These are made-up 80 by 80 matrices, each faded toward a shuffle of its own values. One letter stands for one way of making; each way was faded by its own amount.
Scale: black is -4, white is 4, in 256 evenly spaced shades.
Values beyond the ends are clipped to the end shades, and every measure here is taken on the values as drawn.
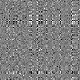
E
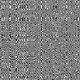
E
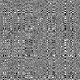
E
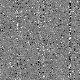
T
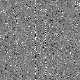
T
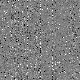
T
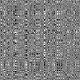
E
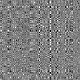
E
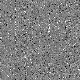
T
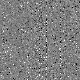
T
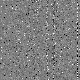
T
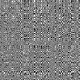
E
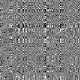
E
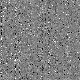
T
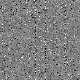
T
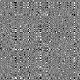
E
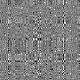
E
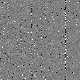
T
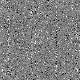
T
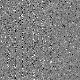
T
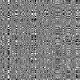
E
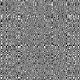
E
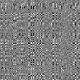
E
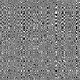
E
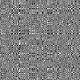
E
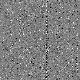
T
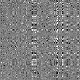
E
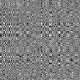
E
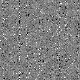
T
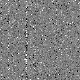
T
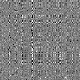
E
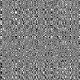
E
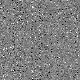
T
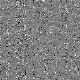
T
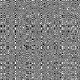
E
